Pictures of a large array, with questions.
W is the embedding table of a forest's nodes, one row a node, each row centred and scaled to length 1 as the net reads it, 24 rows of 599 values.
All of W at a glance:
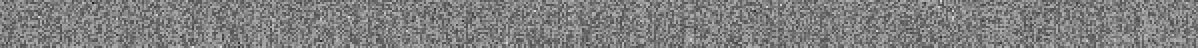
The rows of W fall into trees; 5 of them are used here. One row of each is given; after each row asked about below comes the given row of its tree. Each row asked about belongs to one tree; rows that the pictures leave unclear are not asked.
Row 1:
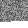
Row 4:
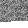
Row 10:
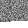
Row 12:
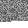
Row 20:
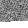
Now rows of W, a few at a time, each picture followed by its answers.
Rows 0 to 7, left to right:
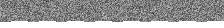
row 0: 4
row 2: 10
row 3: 12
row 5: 1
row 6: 20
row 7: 20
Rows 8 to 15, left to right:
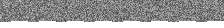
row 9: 1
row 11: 10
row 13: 1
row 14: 4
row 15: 12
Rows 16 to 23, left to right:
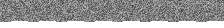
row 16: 4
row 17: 20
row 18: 12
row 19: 20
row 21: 10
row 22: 12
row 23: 12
